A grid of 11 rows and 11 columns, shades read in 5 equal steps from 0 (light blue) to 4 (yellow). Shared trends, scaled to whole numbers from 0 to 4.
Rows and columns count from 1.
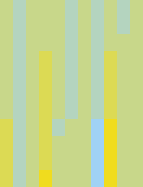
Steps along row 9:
down up up down same same down up down same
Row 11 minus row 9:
0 0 0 1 0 0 0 0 0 0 0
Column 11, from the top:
2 2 2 2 2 2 2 2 2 2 2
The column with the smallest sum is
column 8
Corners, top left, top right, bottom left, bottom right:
2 2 3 2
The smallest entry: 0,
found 4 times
